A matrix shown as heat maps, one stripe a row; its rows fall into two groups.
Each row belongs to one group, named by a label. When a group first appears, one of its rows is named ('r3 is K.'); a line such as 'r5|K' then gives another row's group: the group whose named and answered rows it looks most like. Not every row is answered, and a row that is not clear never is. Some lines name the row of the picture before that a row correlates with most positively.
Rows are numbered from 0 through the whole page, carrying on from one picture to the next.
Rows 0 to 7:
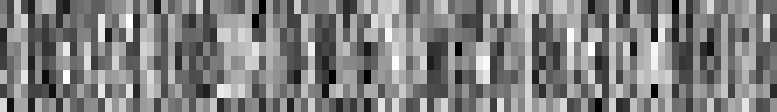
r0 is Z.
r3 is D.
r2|D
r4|D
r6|D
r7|Z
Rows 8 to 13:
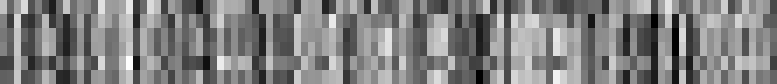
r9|Z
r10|Z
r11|Z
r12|D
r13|Z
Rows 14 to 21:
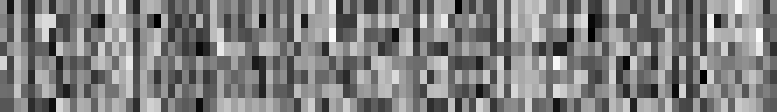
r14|Z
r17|D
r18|Z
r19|Z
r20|Z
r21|D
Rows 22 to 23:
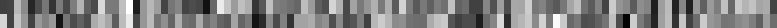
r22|D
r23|Z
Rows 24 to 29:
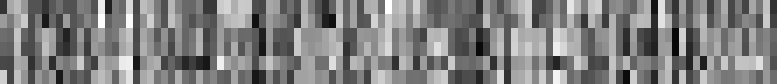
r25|D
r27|Z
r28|D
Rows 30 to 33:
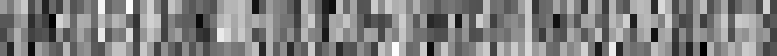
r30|D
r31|D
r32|D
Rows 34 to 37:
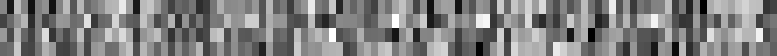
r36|Z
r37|Z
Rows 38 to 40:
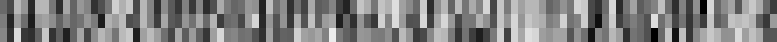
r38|Z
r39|Z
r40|Z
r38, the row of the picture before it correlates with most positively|34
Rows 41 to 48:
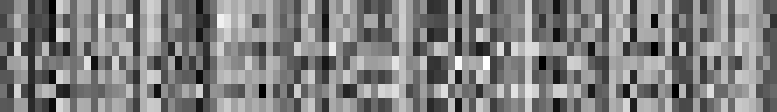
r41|D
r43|D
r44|Z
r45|D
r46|D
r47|Z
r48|D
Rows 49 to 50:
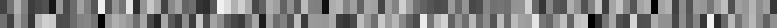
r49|D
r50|Z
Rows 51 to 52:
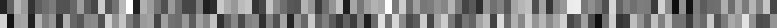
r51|D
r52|Z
